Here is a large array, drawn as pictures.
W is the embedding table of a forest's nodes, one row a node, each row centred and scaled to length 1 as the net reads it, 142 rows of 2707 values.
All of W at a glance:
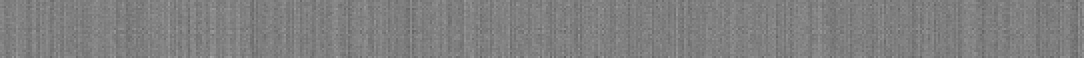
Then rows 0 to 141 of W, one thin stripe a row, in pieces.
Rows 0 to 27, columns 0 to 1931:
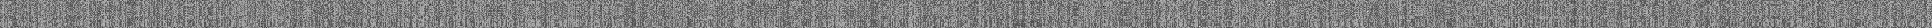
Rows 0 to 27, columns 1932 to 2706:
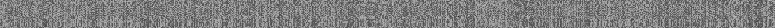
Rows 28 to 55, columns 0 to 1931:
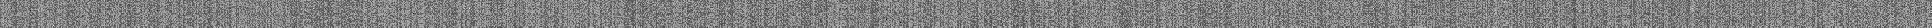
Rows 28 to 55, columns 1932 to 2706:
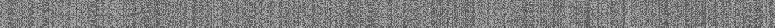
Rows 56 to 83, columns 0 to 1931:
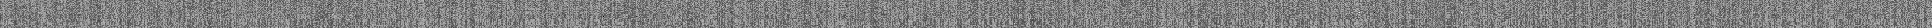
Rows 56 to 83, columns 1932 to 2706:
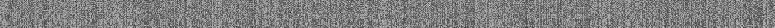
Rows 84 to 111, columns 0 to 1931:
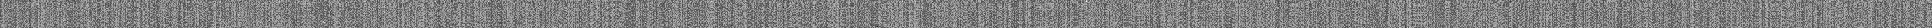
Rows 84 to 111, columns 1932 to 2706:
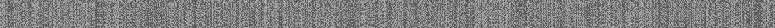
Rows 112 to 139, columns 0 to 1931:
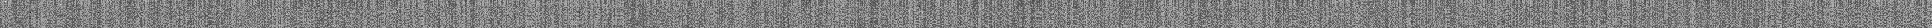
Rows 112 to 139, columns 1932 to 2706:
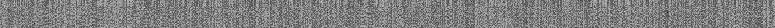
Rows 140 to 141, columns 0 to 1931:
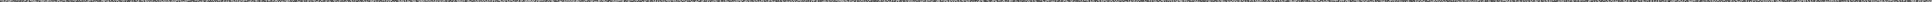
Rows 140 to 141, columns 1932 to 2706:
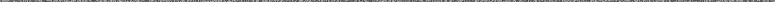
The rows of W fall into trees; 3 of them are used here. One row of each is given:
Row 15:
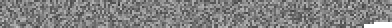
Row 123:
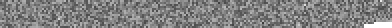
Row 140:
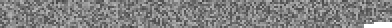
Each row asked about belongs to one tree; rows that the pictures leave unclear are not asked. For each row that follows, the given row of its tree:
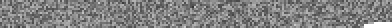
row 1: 140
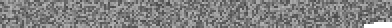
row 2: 140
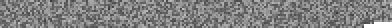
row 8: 15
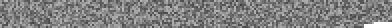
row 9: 140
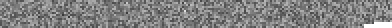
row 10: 15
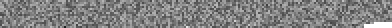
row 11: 15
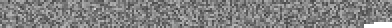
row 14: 140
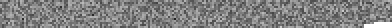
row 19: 140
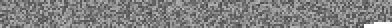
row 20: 140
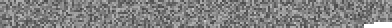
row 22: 140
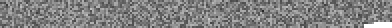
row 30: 140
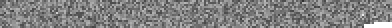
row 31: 15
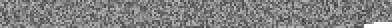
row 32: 140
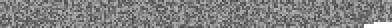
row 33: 140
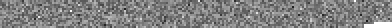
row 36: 123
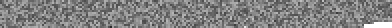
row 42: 123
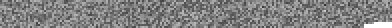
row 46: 140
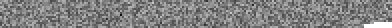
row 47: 15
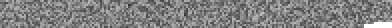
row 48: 140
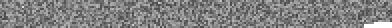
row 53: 140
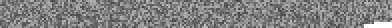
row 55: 15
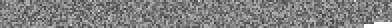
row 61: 123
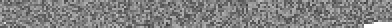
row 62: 140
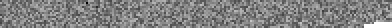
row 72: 15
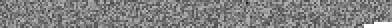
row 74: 15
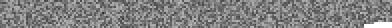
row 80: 140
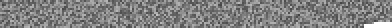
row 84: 140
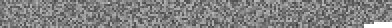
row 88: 15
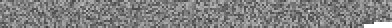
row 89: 15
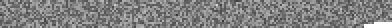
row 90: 15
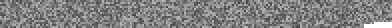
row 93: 15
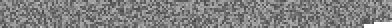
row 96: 15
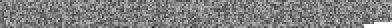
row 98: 15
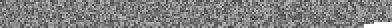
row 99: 15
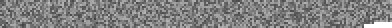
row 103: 15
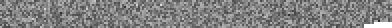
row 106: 15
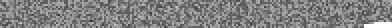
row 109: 140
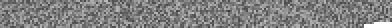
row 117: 140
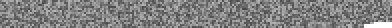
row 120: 140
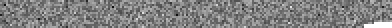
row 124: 15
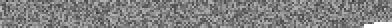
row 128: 123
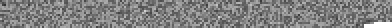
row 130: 140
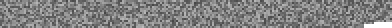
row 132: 15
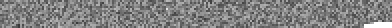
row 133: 140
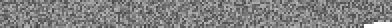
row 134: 140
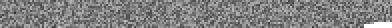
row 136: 140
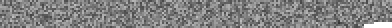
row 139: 140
